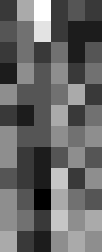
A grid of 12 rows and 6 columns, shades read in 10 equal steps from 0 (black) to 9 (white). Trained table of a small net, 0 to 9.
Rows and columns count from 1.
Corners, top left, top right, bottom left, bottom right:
2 2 6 5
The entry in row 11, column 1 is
5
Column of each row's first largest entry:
3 3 2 2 5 4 1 1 4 4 4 1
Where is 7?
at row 9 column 4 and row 11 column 4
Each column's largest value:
6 6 9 7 6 6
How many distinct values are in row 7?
3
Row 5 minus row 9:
2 1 2 -3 4 -3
